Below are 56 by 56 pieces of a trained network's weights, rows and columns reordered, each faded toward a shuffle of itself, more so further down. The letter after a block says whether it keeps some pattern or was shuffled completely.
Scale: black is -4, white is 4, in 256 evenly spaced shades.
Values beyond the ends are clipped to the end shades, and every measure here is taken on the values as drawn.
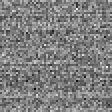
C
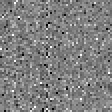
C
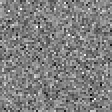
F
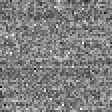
C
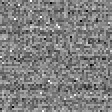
C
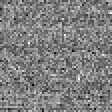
C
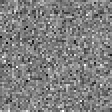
C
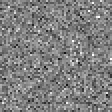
F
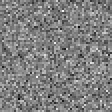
C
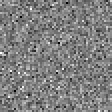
F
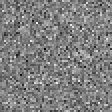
C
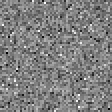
F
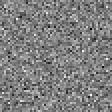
C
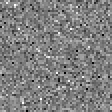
F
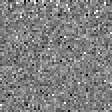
C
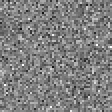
F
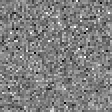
F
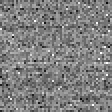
C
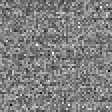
C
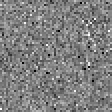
F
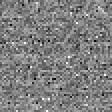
C
